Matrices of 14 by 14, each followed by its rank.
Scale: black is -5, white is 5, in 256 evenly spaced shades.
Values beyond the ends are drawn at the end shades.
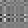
one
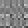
two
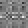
two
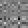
two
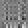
two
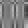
one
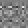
two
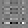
one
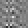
two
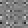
two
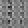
two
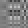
one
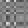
one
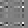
one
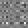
two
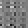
two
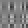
one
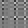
one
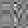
two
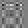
one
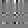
one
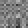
two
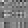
two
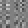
two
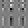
one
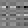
one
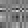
one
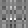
one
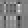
one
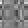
two
